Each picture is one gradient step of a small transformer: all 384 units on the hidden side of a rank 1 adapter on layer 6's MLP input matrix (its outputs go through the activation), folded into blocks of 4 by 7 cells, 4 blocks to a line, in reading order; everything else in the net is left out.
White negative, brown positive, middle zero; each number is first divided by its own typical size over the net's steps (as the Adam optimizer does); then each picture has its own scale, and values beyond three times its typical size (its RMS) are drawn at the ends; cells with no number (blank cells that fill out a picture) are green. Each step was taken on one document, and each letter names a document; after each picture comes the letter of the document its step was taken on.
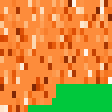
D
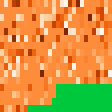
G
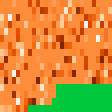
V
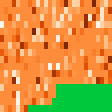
V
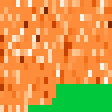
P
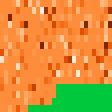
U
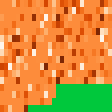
G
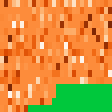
U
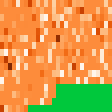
G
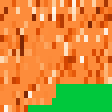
D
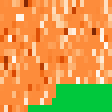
G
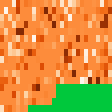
P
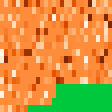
U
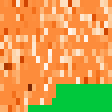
G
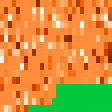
D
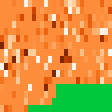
G
